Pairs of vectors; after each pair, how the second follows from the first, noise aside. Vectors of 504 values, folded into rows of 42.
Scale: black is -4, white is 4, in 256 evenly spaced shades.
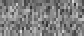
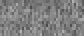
shrunk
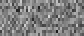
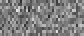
negated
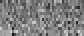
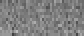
shrunk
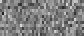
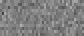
shrunk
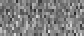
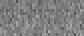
shrunk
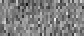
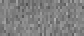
shrunk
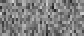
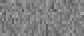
shrunk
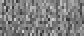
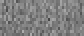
shrunk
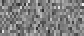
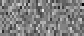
negated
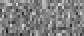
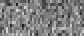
negated
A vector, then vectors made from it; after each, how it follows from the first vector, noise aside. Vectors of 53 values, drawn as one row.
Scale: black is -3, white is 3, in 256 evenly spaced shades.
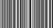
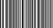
reversed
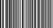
reversed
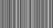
shrunk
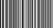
reversed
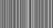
shrunk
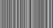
shrunk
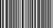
reversed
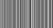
shrunk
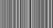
shrunk
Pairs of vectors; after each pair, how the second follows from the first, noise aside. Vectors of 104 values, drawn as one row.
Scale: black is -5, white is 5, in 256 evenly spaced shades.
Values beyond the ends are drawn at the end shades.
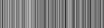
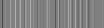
partly zeroed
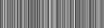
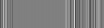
partly zeroed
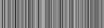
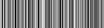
scaled up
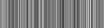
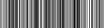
scaled up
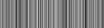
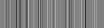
partly zeroed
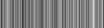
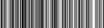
scaled up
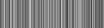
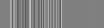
partly zeroed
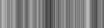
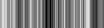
scaled up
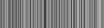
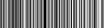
scaled up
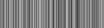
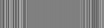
partly zeroed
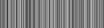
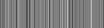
partly zeroed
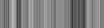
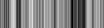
scaled up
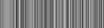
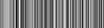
scaled up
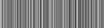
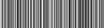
scaled up
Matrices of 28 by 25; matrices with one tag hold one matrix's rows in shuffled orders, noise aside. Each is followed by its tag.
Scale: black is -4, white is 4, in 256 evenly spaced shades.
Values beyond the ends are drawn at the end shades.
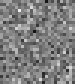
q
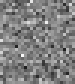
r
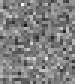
r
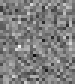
q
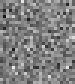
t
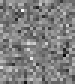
r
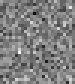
q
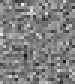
r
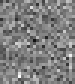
q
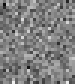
t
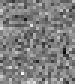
r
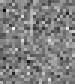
t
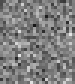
q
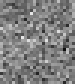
r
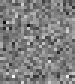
t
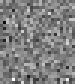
t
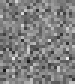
t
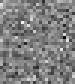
r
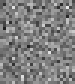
t
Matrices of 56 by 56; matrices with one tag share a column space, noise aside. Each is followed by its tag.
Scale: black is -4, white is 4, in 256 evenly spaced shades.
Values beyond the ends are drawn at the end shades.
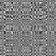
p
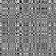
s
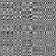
p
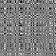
s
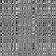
s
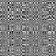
p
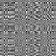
p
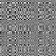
p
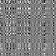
s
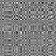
p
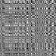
s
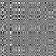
p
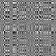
p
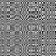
p
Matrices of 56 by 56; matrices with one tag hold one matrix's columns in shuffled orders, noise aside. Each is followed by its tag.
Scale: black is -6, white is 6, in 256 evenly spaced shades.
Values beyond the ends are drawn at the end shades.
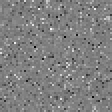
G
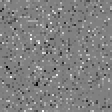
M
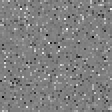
G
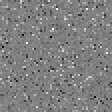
G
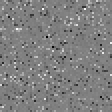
G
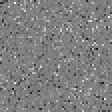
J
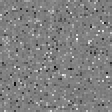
M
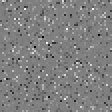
G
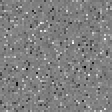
M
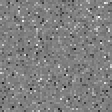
J
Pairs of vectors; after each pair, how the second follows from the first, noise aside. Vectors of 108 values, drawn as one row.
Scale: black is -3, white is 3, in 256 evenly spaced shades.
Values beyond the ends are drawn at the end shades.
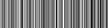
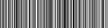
wrapped around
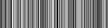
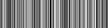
reversed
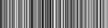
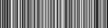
wrapped around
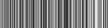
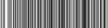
wrapped around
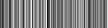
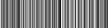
reversed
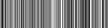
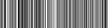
reversed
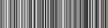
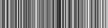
wrapped around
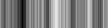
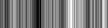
wrapped around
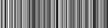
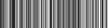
reversed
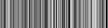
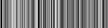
reversed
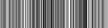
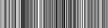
reversed
